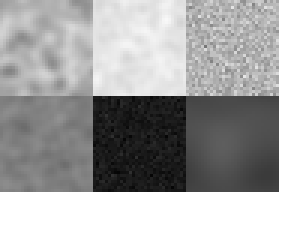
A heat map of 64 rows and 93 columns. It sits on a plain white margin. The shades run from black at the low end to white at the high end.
It is made of 2 by 3 panels. Panel 1,1: high, blotchy. Panel 1,2: very high, blotchy, faint in contrast. Panel 1,3: high, fine-grained. Panel 2,1: middling, blotchy, faint in contrast. Panel 2,2: very low, fine-grained, faint in contrast. Panel 2,3: low, smooth, faint in contrast.
